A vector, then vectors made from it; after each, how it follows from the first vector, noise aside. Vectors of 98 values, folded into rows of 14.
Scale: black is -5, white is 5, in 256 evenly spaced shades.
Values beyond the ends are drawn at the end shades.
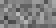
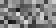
scaled up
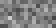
wrapped around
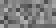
copied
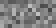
reversed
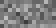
negated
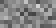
wrapped around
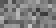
wrapped around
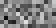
scaled up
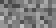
wrapped around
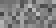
reversed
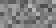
reversed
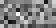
scaled up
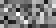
scaled up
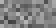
copied
